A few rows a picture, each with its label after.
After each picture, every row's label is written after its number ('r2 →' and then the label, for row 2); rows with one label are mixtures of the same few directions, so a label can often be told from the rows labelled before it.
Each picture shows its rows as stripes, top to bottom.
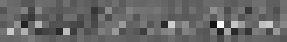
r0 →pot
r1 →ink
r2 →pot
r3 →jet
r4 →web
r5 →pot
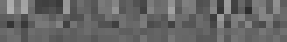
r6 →web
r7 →web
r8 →jet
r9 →web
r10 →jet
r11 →jet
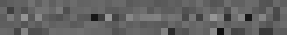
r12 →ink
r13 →web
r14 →ink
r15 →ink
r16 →jet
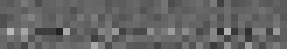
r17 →jet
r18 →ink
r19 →pot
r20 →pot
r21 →web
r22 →ink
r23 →ink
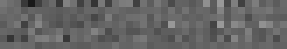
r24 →pot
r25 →jet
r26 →ink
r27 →jet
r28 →ink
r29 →web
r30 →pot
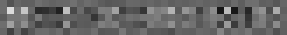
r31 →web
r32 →web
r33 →ink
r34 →web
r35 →web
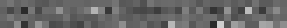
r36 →web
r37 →ink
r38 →web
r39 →jet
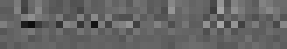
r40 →jet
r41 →jet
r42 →pot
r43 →pot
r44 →pot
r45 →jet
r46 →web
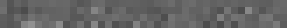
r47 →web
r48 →ink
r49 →jet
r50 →pot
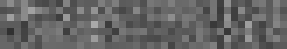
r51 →web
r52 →pot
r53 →web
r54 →ink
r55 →web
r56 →ink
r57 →jet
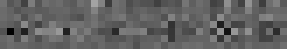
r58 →ink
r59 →ink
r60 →jet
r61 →jet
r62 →web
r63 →jet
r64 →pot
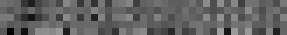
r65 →pot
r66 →ink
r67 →pot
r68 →web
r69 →web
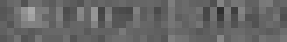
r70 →jet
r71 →pot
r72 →pot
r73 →pot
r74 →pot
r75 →jet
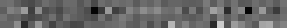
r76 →pot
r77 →ink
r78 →pot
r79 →jet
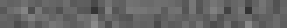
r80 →ink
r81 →ink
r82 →pot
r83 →ink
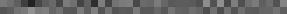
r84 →pot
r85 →pot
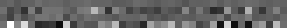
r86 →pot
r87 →ink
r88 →web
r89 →web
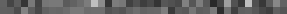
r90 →ink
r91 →jet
